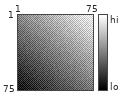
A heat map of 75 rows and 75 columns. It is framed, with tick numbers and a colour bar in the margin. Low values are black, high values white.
Values rise toward the top right. No row or column stands out. Overall the values sit about 50% of the way up the scale. The ninth with the lowest average is the bottom left. The ninth with the highest average is the top right. The field is checkered.
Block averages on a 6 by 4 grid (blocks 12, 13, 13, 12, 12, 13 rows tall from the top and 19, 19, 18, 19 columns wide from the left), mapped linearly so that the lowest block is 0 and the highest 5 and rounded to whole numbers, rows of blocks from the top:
3445
2344
2234
1233
1123
0112
